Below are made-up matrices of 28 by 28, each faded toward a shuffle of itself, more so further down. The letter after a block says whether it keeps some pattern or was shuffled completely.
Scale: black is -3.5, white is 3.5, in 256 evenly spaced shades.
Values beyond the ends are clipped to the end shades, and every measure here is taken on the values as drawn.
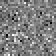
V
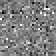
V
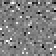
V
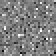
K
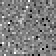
K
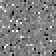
K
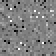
K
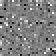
V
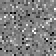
K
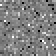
K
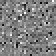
V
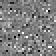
K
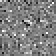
V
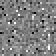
K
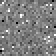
K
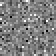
K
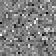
V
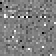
V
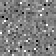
K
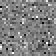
V
